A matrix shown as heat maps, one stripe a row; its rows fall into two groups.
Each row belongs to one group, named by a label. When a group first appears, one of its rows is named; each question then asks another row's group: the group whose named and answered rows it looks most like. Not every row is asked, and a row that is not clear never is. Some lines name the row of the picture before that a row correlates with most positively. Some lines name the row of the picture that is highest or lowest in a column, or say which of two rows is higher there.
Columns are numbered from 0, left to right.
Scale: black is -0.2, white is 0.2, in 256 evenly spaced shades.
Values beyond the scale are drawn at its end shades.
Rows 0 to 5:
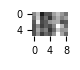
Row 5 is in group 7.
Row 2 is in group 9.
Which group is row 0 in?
7
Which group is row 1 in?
7
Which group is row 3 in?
7
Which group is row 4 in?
7
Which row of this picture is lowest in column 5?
4
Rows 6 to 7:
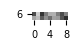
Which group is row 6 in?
9
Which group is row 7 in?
9
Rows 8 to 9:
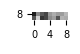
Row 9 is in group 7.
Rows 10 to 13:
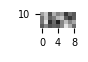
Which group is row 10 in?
9
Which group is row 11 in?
9
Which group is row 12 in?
7
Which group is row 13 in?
7
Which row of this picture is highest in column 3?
10
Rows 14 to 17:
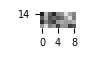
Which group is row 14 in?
7
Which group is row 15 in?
7
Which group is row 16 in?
7
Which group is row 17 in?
9
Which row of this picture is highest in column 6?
14
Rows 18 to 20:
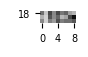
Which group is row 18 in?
7
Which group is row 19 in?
9
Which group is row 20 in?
9
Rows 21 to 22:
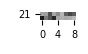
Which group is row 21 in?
9
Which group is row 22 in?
7
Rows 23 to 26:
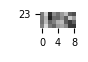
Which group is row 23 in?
9
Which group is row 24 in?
7
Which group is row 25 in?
9
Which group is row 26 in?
9
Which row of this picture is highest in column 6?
23
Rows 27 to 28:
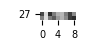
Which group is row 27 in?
9
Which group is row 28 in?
9
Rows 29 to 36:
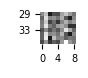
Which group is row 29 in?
7
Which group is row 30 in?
9
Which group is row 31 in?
7
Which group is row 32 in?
9
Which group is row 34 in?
9
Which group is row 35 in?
9
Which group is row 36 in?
7
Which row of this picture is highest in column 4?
32
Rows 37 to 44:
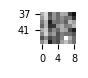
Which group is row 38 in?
9
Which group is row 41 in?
9
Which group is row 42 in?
9
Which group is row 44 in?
7
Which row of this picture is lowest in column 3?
40
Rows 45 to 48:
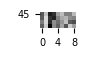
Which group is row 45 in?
7
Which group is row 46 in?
7
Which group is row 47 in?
9
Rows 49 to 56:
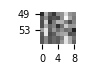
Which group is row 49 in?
7
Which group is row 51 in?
9
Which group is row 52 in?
7
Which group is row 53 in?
9
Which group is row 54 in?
9
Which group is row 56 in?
7
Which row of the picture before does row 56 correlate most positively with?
46
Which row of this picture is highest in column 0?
53
